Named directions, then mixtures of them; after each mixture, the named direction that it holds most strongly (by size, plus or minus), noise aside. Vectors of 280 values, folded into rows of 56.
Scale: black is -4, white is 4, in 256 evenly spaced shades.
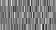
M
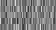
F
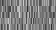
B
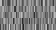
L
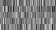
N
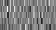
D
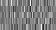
M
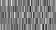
M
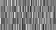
F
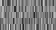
L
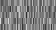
B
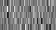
D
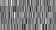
M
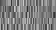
B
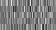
M
